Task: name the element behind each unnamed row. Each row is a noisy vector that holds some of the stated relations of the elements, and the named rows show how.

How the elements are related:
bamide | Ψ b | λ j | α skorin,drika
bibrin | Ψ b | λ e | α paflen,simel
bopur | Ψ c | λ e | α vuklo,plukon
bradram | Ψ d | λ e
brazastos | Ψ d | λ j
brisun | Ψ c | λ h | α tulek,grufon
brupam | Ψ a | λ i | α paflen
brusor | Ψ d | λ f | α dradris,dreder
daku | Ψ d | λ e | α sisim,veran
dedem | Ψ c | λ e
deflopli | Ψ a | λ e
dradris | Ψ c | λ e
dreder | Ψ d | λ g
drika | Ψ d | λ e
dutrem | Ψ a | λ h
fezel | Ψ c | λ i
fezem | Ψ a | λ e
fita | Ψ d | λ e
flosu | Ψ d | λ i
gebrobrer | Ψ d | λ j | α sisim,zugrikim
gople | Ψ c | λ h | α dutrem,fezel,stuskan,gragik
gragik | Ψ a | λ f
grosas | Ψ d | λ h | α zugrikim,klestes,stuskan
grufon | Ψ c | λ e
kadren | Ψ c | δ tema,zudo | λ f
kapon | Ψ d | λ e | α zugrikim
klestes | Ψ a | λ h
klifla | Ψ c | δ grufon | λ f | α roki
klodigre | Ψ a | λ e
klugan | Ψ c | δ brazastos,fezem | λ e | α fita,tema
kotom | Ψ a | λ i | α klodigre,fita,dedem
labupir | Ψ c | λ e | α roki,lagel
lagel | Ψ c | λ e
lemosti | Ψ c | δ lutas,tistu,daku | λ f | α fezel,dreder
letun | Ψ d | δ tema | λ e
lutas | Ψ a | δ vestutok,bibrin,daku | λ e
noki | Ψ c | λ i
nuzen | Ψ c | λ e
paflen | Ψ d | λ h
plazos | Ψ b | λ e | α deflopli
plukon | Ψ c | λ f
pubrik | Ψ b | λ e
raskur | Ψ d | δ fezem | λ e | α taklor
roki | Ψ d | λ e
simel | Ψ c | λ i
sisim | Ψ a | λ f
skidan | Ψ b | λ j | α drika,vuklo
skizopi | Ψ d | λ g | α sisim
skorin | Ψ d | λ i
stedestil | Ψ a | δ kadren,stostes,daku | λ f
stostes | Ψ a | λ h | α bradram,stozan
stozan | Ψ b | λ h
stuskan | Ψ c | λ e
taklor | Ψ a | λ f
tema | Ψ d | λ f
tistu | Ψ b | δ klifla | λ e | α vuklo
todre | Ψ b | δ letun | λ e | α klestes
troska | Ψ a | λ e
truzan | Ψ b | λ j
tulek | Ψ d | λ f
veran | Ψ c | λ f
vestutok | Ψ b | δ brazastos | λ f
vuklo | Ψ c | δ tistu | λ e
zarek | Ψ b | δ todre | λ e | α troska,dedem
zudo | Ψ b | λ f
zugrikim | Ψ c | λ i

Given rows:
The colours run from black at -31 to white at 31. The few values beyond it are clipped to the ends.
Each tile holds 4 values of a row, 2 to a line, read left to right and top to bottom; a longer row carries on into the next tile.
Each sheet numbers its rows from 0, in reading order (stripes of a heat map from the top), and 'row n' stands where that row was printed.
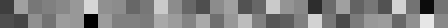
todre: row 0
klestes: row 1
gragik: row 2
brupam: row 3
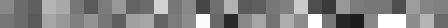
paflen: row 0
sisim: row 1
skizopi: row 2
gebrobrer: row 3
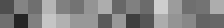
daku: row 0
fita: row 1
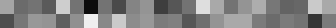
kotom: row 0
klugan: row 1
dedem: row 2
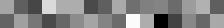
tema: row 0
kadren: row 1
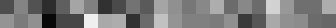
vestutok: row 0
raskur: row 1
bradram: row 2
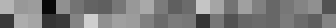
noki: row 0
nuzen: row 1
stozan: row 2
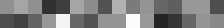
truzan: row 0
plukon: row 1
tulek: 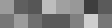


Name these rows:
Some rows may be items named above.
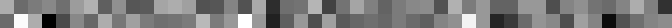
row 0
kadren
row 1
brusor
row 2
klifla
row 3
stozan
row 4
plukon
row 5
zudo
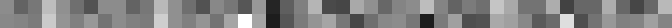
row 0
stostes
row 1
stostes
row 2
lemosti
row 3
plazos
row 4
roki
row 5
lutas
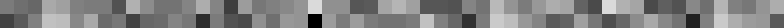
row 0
grosas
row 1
pubrik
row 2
todre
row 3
brusor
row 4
kapon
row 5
tema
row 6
daku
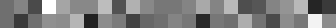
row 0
letun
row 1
pubrik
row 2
dreder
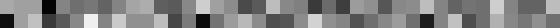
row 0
zugrikim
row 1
bopur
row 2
stedestil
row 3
bibrin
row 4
fezem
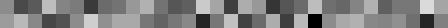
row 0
stedestil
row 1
grufon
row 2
tistu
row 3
labupir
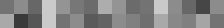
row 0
drika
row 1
dutrem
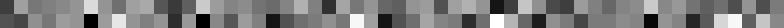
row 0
todre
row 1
vuklo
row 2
zudo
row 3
veran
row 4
skidan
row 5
zarek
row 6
brazastos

